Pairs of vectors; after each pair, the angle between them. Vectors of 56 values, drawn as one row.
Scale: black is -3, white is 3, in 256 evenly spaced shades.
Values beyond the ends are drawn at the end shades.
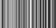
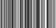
partly opposed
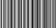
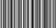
nearly parallel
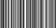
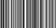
nearly parallel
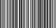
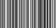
nearly parallel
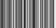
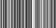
partly opposed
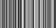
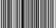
partly opposed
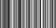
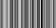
nearly opposite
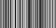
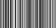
nearly parallel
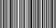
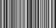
partly aligned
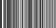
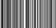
orthogonal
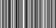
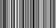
partly opposed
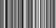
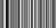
partly aligned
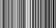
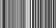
nearly parallel
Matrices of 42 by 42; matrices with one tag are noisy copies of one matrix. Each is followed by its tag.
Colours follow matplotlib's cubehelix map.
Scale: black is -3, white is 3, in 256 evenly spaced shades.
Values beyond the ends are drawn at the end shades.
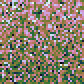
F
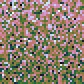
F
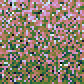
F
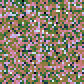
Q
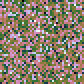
Q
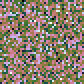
Q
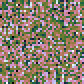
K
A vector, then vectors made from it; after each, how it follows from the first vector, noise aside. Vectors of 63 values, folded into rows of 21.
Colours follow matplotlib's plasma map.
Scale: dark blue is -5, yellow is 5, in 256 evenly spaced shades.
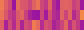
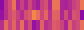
negated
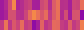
negated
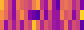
scaled up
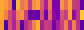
scaled up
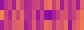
reversed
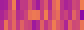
negated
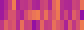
negated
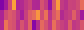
negated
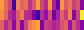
scaled up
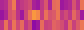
negated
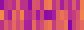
reversed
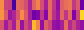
scaled up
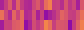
reversed
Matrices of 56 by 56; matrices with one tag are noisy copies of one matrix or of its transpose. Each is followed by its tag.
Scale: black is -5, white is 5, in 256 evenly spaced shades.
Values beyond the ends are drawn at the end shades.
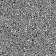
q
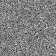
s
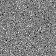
q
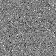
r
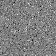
q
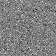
r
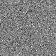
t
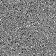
t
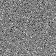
t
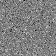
t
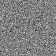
t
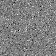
q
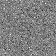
r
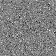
r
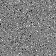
t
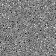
s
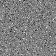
t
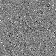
r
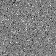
q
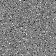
t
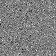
t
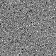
t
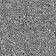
r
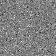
q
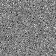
s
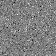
q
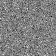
s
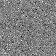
r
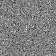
q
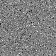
t
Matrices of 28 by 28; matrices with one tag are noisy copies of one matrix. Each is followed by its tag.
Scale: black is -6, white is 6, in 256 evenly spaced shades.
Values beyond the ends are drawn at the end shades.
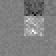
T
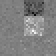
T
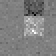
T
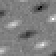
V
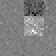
T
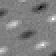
V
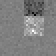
T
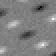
V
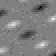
V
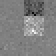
T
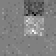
T
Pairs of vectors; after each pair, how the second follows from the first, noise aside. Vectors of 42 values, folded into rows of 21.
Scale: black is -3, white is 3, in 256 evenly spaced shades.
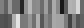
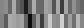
shuffled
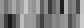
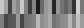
shuffled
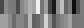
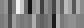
shuffled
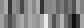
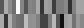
shuffled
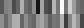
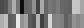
shuffled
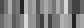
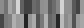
wrapped around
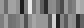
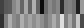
shuffled
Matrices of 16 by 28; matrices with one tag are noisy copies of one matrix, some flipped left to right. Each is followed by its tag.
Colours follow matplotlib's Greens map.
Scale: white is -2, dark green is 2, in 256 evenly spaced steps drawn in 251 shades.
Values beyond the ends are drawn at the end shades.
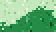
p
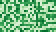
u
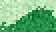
p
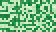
u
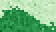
p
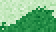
p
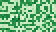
u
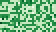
u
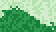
p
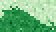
p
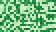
u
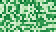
u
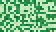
u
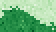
p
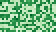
u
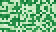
u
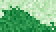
p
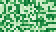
u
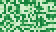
u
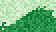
p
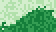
p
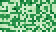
u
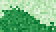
p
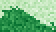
p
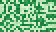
u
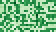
u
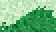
p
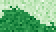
p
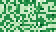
u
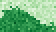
p
